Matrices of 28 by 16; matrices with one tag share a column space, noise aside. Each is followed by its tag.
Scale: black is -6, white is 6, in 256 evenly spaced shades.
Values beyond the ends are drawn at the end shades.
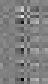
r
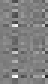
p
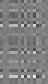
p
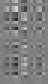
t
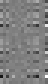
p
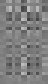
t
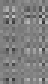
r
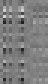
r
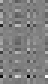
p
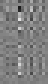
t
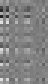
r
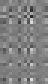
r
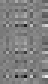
p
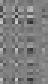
r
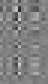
t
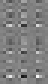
p
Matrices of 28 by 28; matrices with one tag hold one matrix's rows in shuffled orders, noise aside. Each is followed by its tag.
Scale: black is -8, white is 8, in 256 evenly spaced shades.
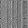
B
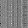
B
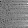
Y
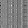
B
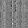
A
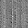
A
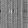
B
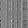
B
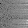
Y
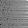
Y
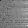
Y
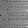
Y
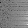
Y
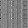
B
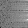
Y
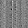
A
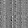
A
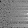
Y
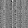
A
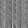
A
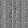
A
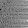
Y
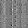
A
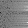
Y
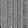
B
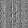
A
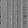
B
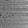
Y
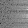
Y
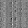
A
